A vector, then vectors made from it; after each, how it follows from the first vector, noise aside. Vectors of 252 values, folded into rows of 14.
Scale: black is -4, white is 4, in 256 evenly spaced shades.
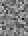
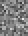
negated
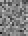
wrapped around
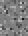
partly zeroed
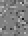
partly zeroed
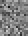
wrapped around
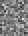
negated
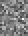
negated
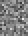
negated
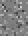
partly zeroed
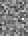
negated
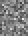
negated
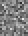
negated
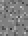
partly zeroed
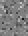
partly zeroed
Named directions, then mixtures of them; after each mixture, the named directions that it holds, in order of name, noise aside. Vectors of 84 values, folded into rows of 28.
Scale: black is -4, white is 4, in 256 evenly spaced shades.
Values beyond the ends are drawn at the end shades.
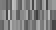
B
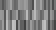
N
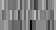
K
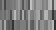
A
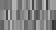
B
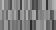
B, K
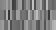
B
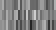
K, N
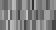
B, N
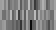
K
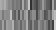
A, K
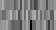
K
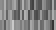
A, B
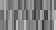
A, N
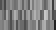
A, N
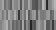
B, K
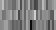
K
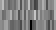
K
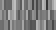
B, K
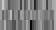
K, N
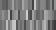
B, N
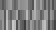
N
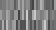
K, N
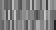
A, B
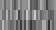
K, N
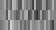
A, B
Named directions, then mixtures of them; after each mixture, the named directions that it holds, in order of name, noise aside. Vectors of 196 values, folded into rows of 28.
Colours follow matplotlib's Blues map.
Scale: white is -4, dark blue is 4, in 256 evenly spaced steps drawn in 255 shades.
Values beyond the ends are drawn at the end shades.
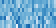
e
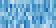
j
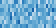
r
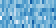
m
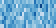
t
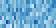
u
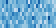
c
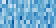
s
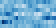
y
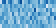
r, s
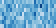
t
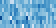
j, m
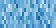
s, t, u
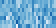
e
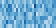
j, t, u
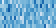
r, t, u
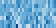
e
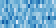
c, m, y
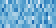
c
